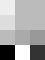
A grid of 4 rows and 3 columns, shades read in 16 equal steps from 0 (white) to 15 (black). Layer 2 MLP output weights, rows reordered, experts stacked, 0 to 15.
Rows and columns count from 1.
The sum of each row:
9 10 15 27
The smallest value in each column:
1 0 4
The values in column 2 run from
0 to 5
